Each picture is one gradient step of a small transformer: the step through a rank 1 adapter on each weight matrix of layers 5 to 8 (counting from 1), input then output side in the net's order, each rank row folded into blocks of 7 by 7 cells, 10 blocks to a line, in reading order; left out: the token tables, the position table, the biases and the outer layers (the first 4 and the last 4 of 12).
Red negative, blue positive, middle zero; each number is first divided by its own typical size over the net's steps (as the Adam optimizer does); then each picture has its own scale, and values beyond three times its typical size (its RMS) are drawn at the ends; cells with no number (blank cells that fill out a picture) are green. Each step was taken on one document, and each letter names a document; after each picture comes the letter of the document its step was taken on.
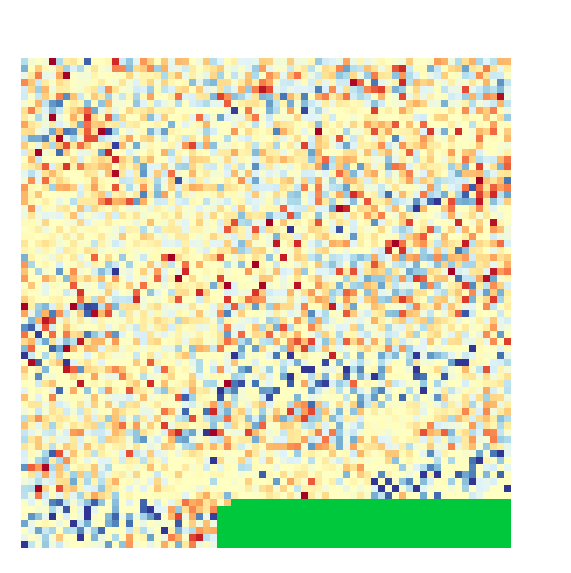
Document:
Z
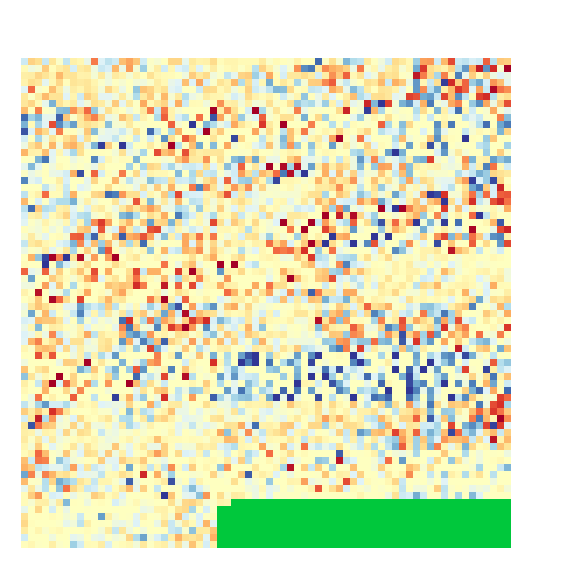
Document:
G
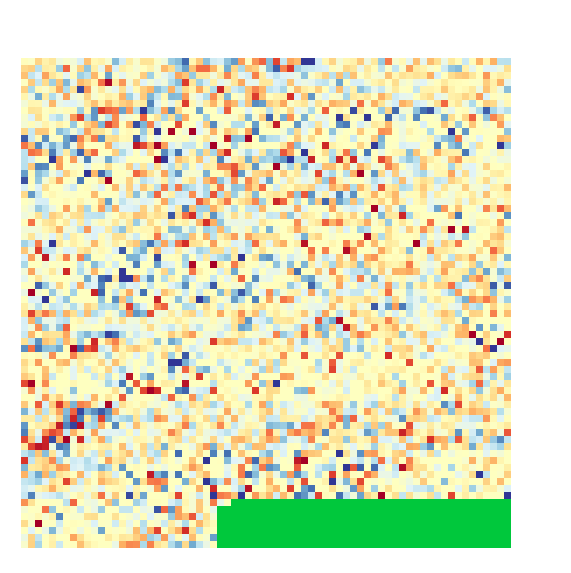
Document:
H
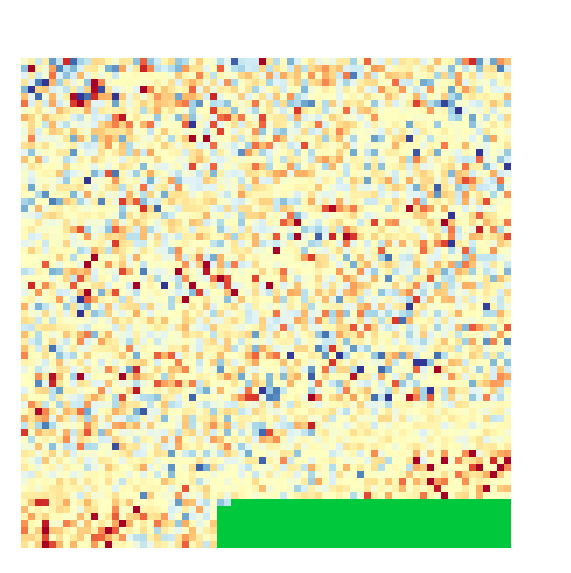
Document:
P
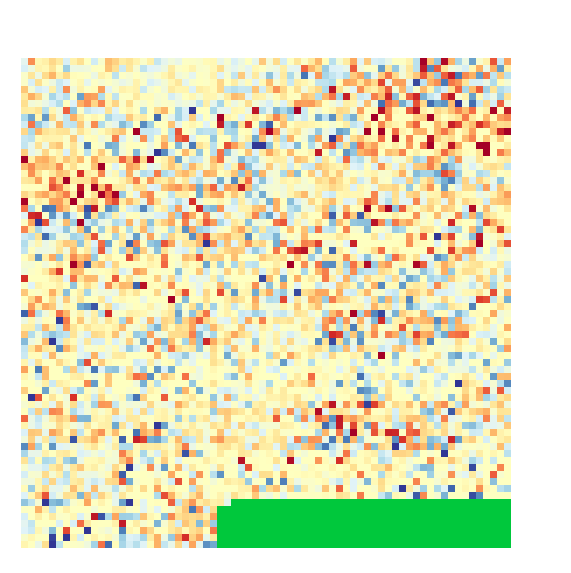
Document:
G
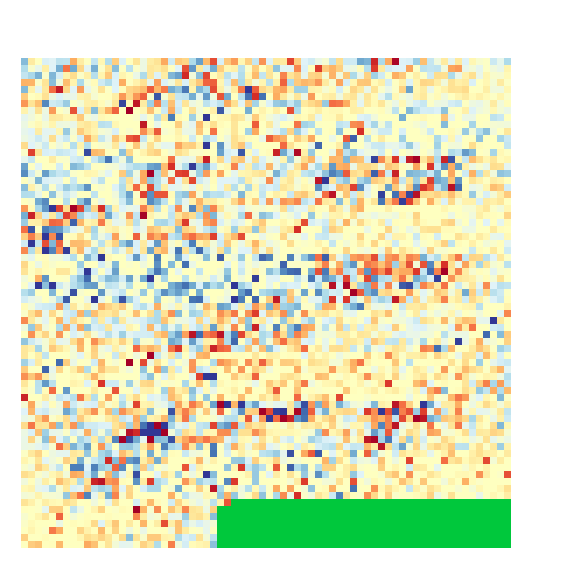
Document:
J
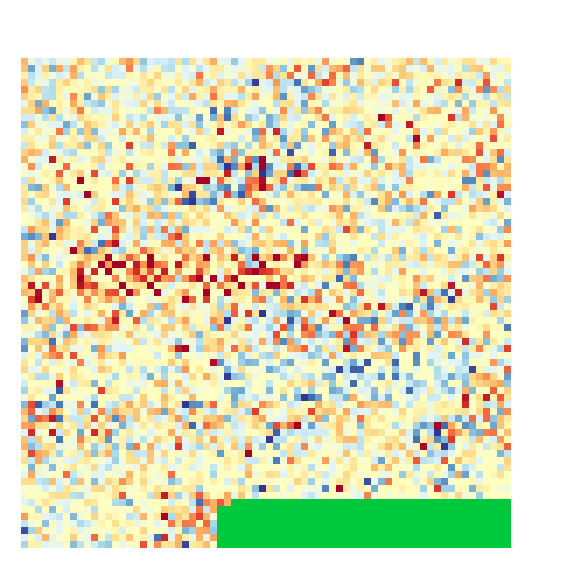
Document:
G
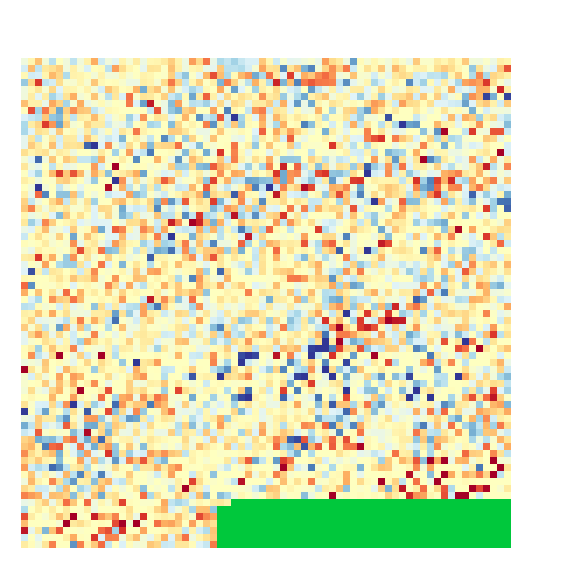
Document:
G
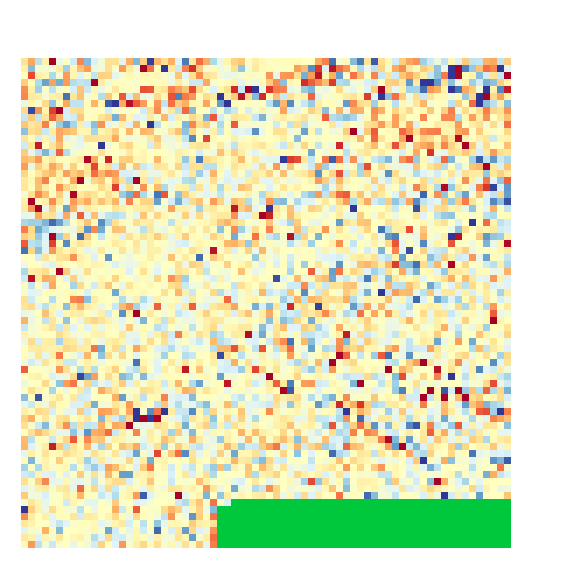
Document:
P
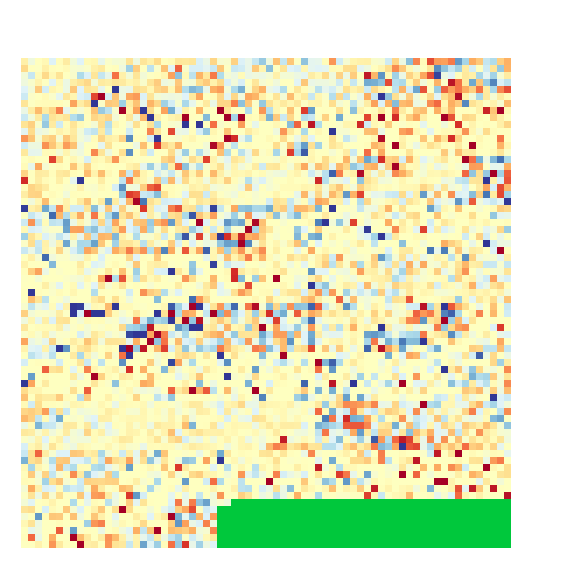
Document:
H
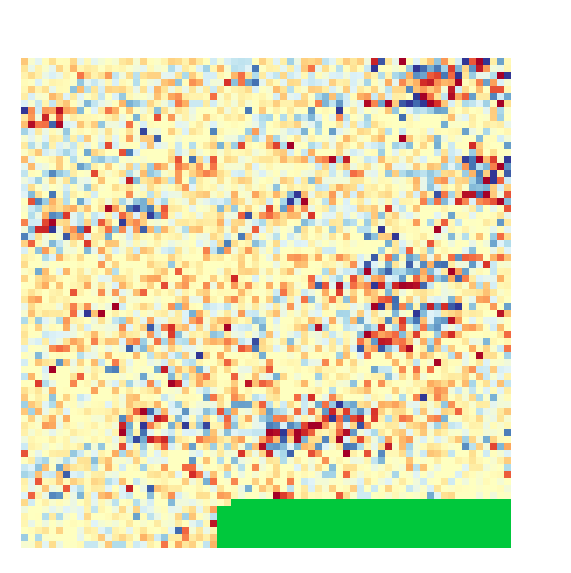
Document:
J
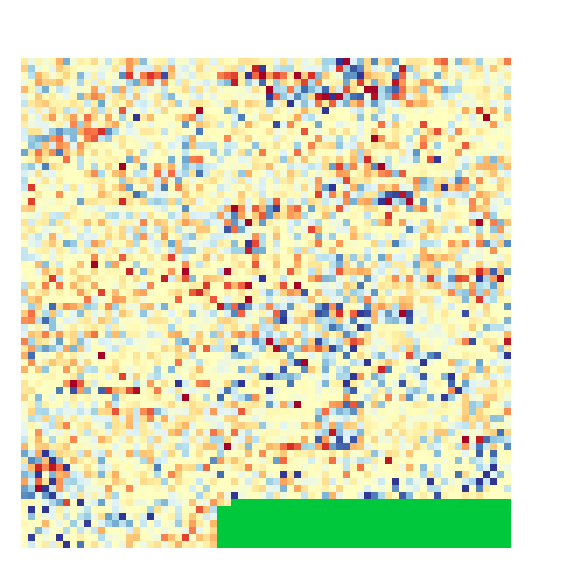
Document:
Z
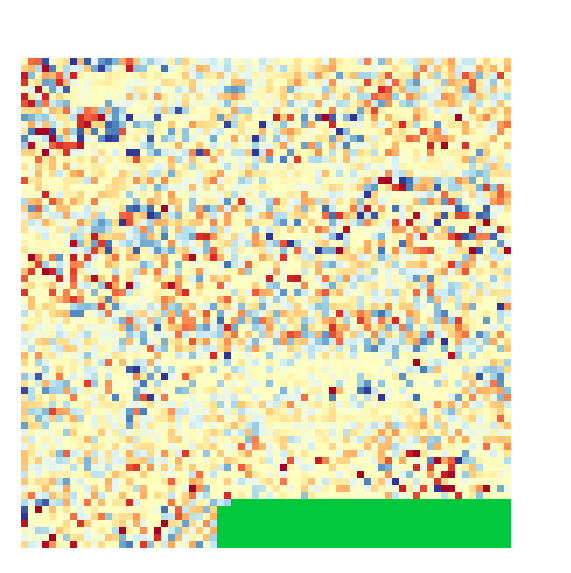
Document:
G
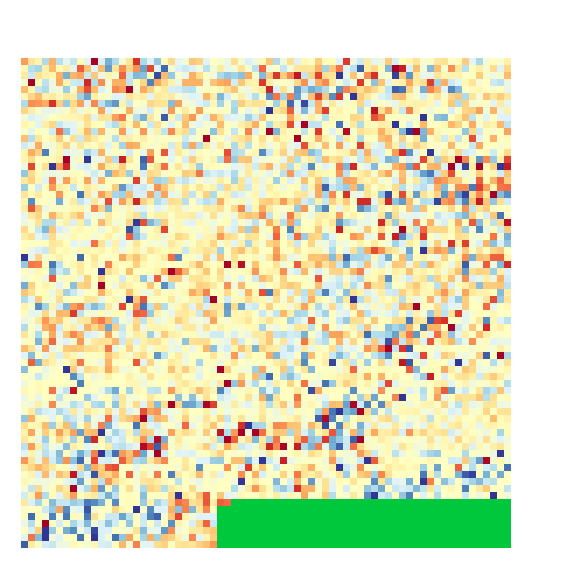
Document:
Z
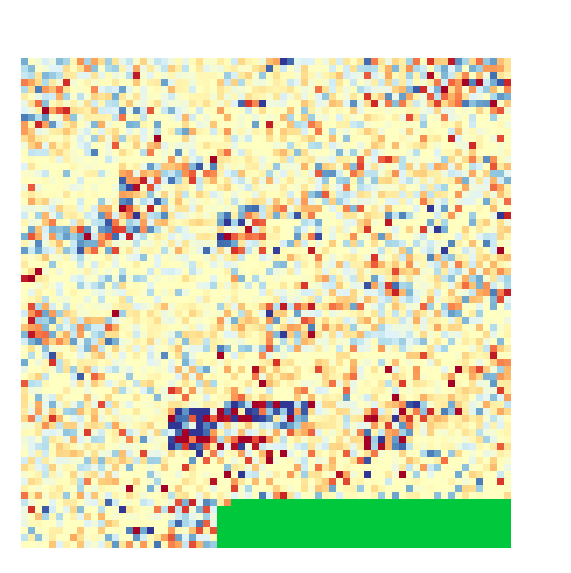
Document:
H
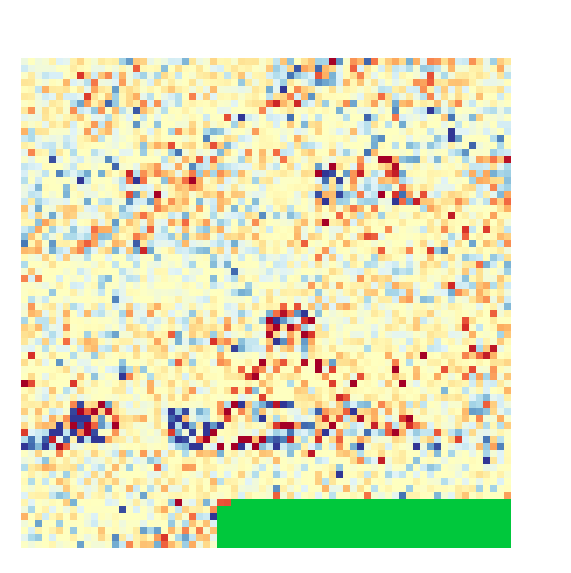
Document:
H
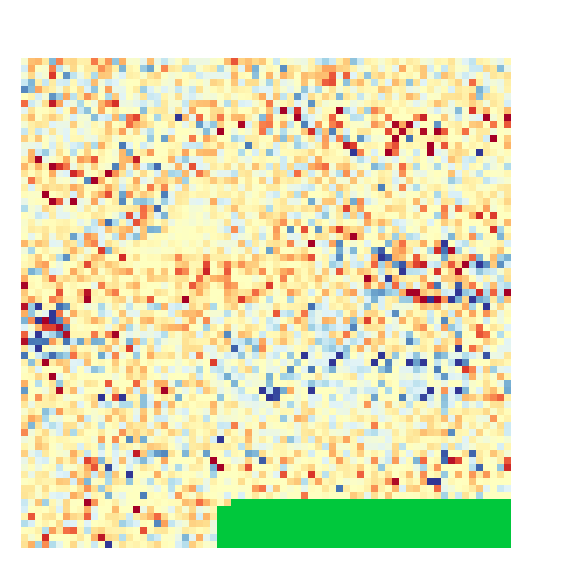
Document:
P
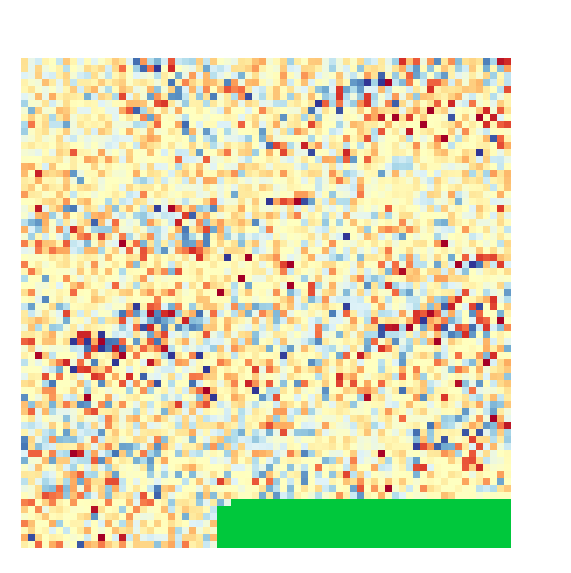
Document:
J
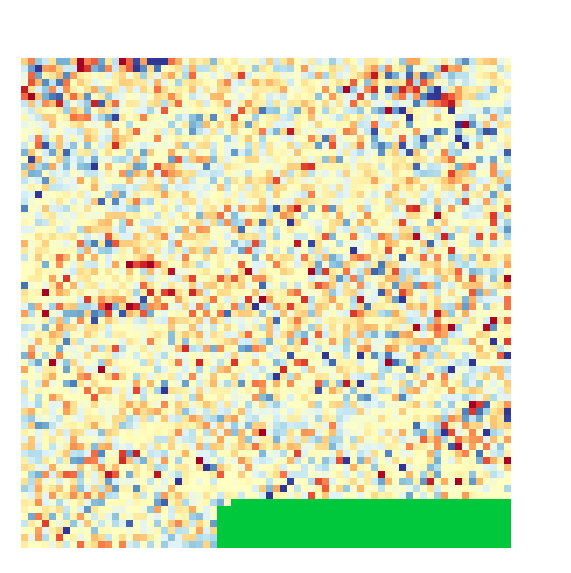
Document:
Z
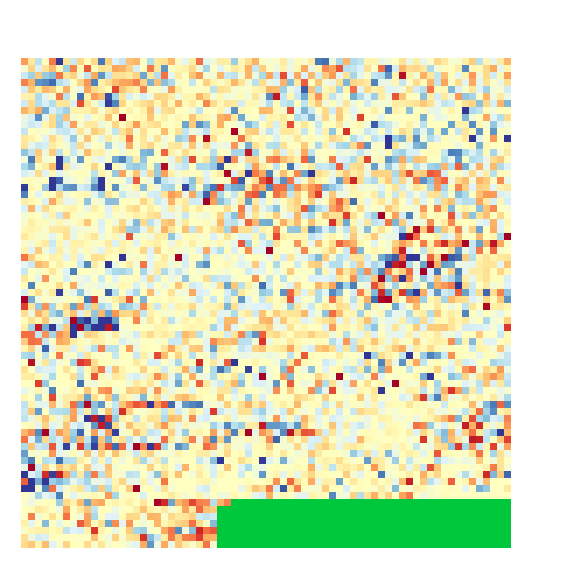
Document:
Z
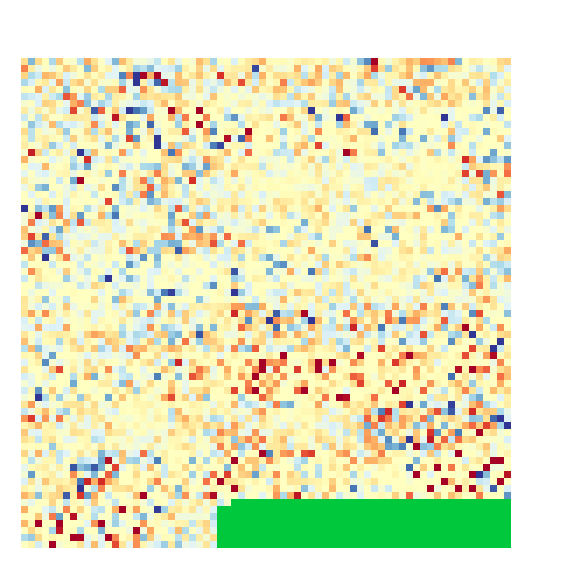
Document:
H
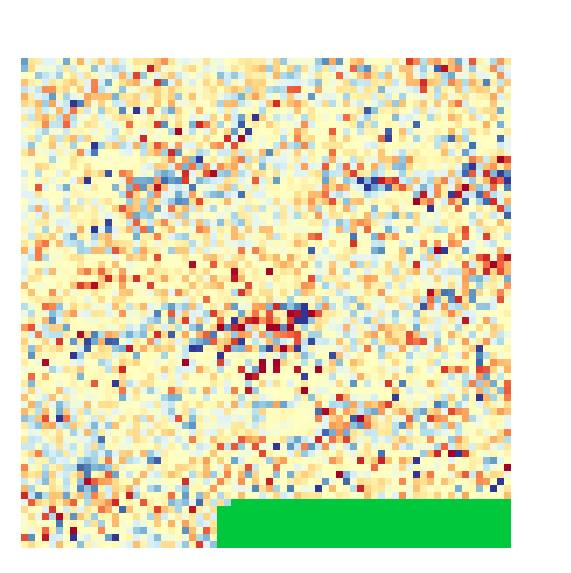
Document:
H
